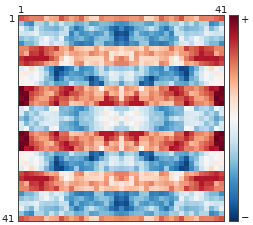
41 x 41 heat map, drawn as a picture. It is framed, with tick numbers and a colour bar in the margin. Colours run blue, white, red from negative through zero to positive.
Mirror symmetry: left to right and top to bottom. Average level on the scale: 50%. Grain: streaks across. Stripes: horizontal, repeating 5 times.
